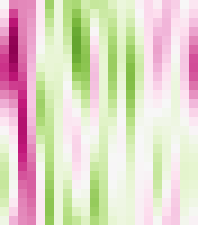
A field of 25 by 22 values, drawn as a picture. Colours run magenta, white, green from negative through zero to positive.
Ninth with the lowest average: top left. Average level on the scale: 50%. Grain: streaks running down. Ninth with the highest average: top middle.
